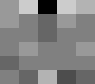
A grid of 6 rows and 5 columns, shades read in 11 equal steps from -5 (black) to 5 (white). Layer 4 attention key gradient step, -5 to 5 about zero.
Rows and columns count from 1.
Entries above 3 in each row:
0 0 0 0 0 0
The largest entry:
3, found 2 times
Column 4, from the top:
3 1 0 0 0 -2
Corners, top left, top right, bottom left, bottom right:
1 2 0 -1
